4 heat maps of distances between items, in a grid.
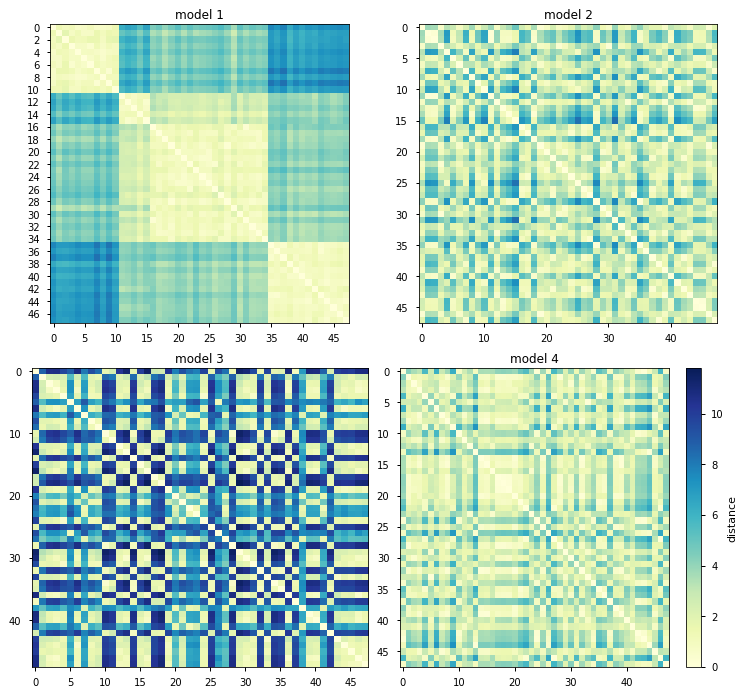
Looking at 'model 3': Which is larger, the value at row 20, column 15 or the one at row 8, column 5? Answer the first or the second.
the second
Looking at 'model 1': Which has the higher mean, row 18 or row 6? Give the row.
6
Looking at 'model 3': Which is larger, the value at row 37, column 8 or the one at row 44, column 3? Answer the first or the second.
the first
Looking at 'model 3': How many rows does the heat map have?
48
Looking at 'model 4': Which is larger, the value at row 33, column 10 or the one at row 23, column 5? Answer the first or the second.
the first
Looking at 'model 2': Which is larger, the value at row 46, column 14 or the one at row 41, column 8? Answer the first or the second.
the second
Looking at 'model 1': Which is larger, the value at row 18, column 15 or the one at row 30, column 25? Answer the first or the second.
the first
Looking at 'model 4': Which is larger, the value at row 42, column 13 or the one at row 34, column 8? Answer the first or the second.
the second
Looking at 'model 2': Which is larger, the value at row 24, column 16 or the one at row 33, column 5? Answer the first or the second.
the second
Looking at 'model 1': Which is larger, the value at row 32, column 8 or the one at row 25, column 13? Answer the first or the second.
the first
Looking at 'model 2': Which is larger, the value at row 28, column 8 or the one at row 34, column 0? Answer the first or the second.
the second
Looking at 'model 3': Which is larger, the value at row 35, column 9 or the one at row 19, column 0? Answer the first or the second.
the second
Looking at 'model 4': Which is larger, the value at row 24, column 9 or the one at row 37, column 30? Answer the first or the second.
the first
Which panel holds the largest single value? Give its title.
model 3
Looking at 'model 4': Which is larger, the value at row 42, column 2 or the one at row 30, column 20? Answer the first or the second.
the first
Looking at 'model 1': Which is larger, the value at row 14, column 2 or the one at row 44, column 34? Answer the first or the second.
the first
